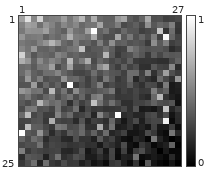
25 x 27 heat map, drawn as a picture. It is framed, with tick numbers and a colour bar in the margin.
Slope: up to the top left. Mirror symmetry: none. Ninth with the lowest average: bottom right. Grain: fine. Ninth with the highest average: top left.
